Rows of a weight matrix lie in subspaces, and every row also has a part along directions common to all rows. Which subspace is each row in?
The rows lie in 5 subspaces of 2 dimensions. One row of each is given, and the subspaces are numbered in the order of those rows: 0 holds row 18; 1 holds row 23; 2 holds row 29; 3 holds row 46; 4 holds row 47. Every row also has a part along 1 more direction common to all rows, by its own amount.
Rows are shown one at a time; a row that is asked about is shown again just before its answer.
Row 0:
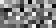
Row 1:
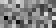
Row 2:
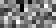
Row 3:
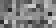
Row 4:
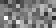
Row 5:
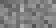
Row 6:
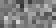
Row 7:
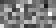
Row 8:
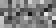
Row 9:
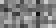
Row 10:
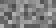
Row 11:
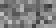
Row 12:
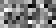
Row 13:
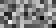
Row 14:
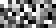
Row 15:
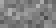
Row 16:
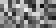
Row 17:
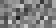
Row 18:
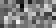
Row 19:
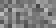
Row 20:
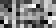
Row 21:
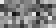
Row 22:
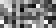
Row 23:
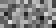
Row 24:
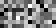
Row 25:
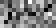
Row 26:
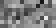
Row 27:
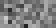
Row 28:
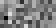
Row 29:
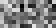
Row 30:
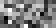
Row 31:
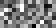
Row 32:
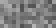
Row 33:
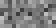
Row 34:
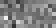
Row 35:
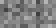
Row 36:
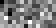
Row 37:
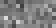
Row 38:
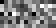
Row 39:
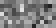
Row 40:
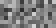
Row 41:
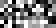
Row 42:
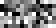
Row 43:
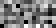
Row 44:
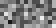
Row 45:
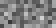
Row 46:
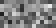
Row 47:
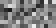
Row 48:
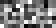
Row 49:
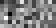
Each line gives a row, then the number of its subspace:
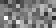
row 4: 0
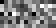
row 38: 3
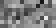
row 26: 4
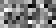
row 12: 2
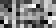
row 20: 2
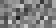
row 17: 4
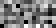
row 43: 1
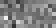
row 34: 0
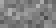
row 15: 4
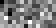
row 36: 4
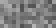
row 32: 2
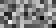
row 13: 1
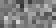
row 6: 0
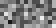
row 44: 1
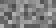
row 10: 1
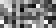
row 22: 2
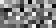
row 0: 1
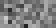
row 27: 4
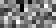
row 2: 0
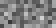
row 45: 1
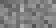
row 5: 2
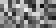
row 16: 3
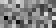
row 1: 0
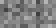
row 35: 3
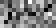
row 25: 0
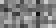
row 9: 3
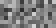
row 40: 4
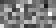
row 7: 1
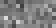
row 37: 0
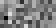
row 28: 4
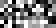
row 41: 2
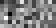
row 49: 4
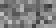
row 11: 3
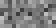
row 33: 0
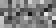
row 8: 0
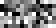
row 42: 3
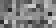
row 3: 2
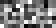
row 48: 1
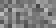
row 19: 2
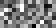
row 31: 3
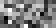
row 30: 4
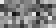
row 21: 3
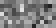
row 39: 3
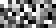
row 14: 3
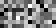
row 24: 2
